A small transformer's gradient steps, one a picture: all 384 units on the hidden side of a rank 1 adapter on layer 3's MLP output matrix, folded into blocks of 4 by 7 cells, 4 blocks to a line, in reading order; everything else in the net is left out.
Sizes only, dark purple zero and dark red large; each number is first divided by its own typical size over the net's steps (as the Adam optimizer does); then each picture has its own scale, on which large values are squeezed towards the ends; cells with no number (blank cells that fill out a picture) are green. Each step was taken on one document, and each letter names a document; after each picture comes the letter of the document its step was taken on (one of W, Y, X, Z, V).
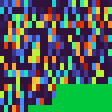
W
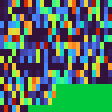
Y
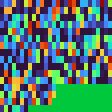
Y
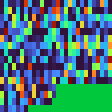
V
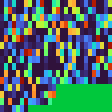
V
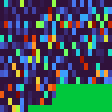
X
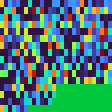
X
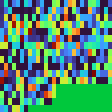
V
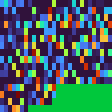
X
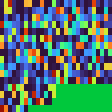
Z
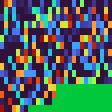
Z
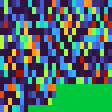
X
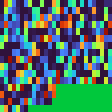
Z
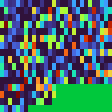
X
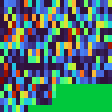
V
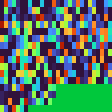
Z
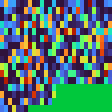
Z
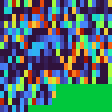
Y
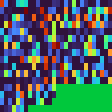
W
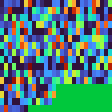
Y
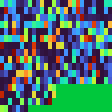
Z
